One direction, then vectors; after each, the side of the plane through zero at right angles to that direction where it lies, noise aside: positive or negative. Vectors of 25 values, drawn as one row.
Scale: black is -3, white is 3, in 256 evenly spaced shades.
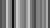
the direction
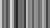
negative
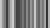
negative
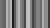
positive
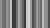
positive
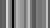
positive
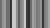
negative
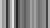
negative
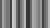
negative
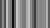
positive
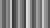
positive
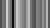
positive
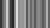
positive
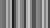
positive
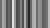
negative
